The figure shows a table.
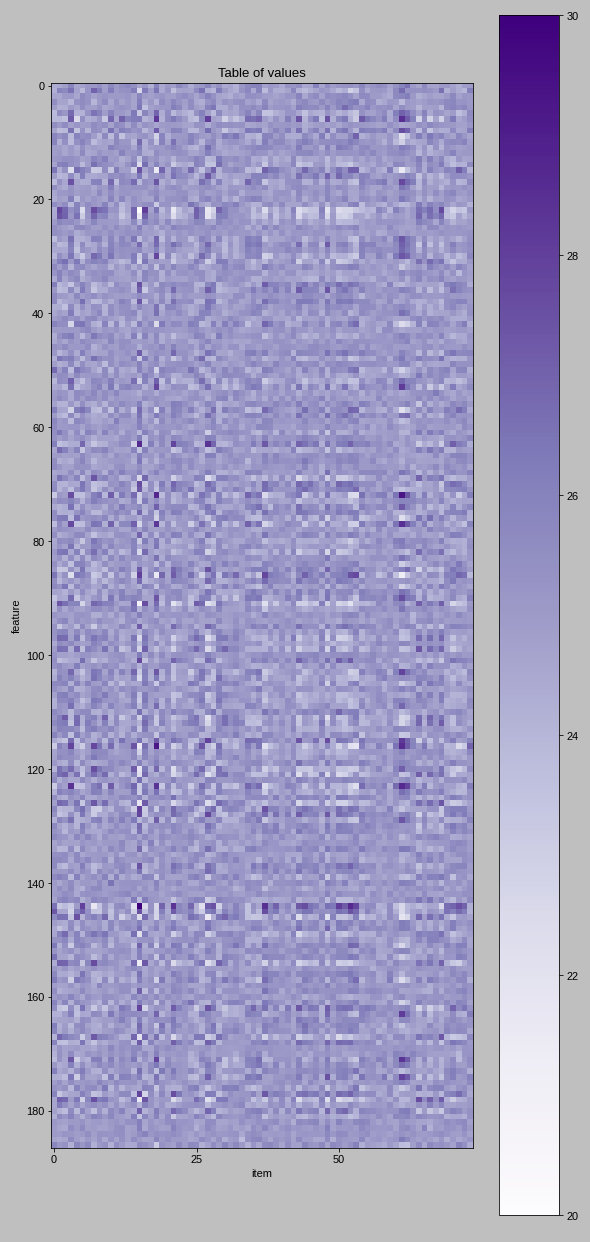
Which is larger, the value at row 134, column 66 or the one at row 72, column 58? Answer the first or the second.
the second
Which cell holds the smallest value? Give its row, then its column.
22, 15
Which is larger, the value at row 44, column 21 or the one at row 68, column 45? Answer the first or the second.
the second
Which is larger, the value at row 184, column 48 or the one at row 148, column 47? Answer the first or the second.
the first
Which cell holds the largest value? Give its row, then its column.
144, 15
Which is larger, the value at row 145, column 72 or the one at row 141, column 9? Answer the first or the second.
the first
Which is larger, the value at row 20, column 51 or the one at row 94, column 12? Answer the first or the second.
the first
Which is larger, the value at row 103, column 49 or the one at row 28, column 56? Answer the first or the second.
the second
